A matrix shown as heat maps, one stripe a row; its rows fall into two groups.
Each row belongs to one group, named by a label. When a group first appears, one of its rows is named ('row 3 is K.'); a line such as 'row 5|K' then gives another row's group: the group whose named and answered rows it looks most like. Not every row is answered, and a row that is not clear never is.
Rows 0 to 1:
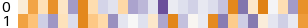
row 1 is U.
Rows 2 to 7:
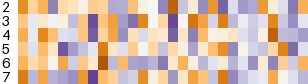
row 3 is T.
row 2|U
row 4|T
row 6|U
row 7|T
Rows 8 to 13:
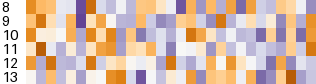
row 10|U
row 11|U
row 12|T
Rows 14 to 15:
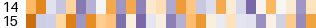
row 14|U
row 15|U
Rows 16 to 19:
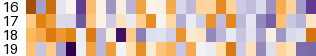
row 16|T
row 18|U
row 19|T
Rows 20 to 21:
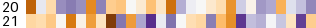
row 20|T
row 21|U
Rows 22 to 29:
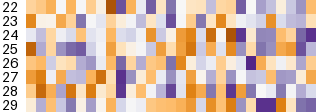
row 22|U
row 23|U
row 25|T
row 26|U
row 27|U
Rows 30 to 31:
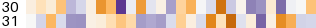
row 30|U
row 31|T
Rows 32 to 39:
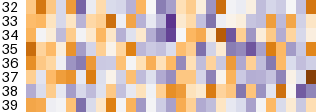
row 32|U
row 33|U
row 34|U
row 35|U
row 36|T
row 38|T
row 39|U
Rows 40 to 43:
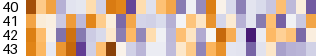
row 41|U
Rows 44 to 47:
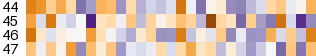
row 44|U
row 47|U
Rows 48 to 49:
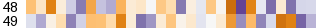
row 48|T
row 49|T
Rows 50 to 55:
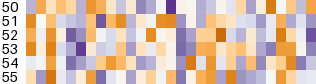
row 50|U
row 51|T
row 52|T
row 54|T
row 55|T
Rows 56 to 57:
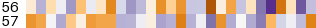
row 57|U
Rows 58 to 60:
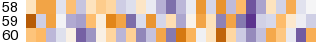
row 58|U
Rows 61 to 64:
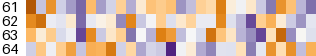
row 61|T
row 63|T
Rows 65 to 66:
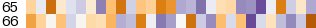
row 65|T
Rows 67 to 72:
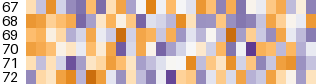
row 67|T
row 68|U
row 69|T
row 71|T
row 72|U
